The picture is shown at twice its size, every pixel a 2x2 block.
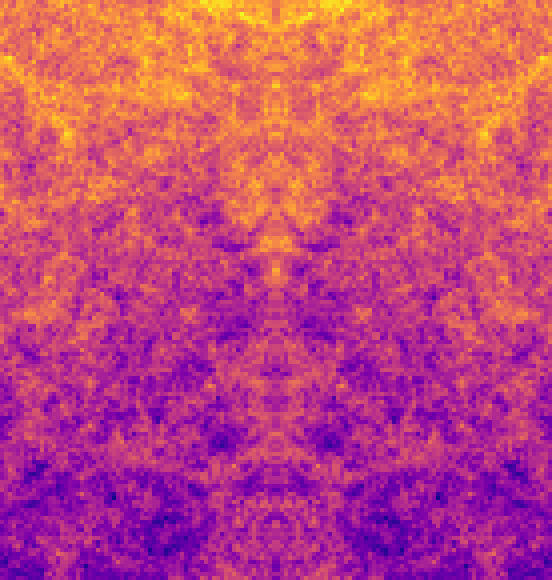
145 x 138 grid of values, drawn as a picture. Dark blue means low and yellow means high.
No row or column stands out. The field is mottled with small blotches. Values rise toward the top. The left and right halves mirror each other. There are no regular stripes.
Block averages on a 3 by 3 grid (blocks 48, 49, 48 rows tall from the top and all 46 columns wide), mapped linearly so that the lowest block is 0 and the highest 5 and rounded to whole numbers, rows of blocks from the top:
555
222
010
